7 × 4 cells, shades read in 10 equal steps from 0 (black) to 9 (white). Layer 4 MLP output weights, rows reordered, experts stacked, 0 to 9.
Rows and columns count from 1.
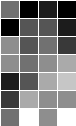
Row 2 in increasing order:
0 1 3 3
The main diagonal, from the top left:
4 3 4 6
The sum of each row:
5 7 14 20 17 18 27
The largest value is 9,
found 2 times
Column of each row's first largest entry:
1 2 1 4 4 2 2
